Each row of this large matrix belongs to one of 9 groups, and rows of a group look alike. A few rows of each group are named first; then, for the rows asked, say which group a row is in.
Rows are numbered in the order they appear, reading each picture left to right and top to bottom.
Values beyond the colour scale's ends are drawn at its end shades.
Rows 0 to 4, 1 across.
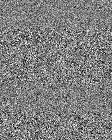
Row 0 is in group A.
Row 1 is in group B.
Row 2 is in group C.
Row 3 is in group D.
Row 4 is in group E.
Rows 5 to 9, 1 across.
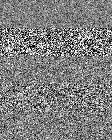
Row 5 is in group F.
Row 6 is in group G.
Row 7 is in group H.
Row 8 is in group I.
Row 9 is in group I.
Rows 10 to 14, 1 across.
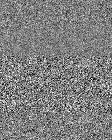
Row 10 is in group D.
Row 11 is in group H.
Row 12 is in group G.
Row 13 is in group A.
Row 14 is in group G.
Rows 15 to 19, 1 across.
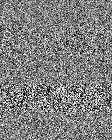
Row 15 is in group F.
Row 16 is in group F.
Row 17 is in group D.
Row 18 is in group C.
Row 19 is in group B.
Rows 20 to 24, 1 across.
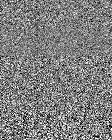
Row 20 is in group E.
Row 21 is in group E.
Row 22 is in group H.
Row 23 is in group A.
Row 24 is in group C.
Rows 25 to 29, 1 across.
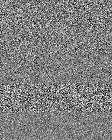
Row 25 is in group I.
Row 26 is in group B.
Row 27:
E
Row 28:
H
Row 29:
H
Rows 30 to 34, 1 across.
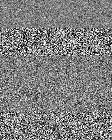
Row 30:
E
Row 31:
C
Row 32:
D
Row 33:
B
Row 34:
H
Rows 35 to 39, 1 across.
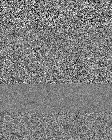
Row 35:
E
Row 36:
I
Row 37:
F
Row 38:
G
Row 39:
F
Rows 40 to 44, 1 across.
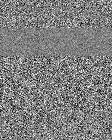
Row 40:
A
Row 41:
E
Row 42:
H
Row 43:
F
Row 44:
C
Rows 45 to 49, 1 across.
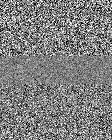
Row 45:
A
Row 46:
F
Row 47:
I
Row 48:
C
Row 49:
D
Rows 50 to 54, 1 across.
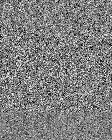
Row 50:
F
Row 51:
E
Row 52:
D
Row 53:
G
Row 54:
C
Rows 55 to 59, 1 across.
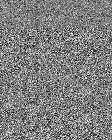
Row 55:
E
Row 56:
G
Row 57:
B
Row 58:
G
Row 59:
G
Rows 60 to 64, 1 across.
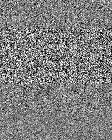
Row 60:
A
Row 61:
D
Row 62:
D
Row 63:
C
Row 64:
I
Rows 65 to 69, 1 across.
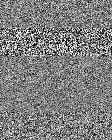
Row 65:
H
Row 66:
D
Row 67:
G
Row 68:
I
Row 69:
G
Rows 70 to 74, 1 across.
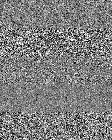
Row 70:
F
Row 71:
I
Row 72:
A
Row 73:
D
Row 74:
F
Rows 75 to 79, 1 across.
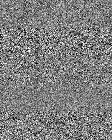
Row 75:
C
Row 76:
E
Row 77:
E
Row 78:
A
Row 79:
I
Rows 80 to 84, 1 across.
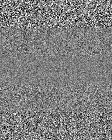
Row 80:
B
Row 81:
C
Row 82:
D
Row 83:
B
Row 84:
D
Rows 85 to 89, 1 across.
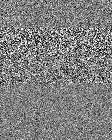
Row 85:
A
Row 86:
B
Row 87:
F
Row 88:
H
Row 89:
E
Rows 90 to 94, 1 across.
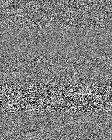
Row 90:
I
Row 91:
B
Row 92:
A
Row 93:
G
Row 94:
G
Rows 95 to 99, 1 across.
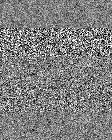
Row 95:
F
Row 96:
H
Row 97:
G
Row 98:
D
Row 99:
G
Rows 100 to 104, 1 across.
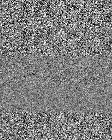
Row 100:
C
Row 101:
C
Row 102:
G
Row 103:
F
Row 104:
C
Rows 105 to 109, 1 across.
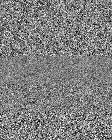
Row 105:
C
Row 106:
F
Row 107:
G
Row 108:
G
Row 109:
B
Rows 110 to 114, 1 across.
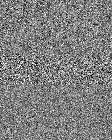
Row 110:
C
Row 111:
H
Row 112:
E
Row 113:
H
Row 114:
D
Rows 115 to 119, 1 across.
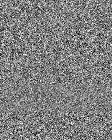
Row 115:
B
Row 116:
F
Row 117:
H
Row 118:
B
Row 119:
I
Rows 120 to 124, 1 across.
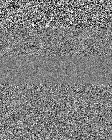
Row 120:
I
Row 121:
G
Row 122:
D
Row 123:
A
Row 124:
I
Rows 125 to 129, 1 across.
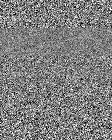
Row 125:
A
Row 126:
G
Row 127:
A
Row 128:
G
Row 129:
E
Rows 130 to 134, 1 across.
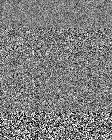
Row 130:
F
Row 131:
I
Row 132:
I
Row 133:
E
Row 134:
E
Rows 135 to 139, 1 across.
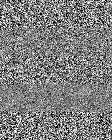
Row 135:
F
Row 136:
I
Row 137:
I
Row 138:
G
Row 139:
D
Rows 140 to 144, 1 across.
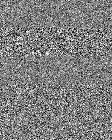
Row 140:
H
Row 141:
I
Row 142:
E
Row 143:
D
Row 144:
H
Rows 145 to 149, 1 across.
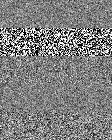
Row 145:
I
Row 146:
E
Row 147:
D
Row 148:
F
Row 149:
G
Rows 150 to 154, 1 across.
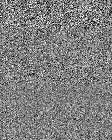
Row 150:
G
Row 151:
C
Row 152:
G
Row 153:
A
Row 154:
A
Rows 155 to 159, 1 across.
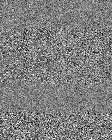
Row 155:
G
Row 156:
C
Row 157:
C
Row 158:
F
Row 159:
E
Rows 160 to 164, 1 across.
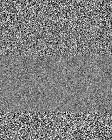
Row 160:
D
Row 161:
D
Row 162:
C
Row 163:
B
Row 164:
B
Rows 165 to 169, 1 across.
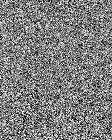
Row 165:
I
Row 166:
E
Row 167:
H
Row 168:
E
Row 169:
C
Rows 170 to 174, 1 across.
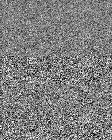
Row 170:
G
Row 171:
G
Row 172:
G
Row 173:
E
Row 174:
G
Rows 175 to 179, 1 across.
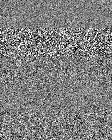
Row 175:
A
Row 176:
B
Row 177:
D
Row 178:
G
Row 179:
F
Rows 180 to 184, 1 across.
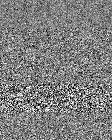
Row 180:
C
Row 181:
G
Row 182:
E
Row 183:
I
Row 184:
H
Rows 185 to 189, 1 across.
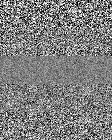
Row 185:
H
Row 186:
A
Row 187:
F
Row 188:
G
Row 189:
G
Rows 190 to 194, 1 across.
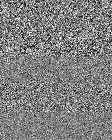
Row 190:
E
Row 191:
G
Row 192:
H
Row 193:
A
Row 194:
H
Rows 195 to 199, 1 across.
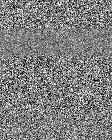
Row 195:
I
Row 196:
H
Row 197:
C
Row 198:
G
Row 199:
A
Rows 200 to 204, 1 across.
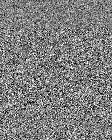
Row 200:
I
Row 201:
H
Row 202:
I
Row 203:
G
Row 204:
A
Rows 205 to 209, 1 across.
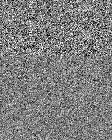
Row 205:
G
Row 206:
G
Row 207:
C
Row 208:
G
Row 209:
I
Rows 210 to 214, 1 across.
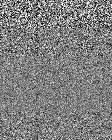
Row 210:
B
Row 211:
E
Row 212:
H
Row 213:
D
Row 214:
E
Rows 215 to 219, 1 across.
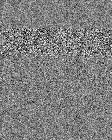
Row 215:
F
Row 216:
C
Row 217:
F
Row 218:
G
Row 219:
F
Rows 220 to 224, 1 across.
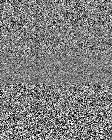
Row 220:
F
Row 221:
E
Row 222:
E
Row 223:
E
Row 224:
I
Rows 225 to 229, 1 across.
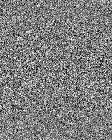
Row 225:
A
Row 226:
I
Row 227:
D
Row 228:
F
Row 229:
I
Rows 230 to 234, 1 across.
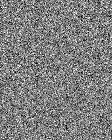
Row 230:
E
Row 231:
H
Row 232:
E
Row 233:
F
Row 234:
D
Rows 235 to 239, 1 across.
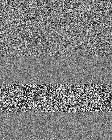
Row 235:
G
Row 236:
B
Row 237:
H
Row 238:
C
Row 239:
H
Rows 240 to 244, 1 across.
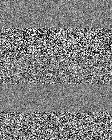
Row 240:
H
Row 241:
C
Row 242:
H
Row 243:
G
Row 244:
H
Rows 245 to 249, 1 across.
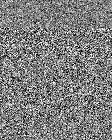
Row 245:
I
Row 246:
A
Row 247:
F
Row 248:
G
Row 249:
C
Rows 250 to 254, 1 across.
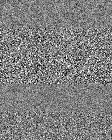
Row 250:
F
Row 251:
B
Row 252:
B
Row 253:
I
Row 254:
D
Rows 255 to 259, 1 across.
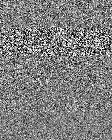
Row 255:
H
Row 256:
C
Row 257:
I
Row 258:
A
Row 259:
C
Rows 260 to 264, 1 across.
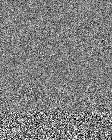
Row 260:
G
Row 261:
H
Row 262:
I
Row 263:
B
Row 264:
A
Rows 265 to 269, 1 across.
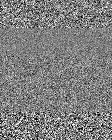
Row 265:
E
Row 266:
A
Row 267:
G
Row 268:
D
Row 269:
E
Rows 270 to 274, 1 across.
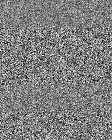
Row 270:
H
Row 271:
H
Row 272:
C
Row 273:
H
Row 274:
I
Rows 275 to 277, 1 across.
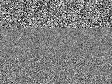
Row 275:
C
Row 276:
E
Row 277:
A
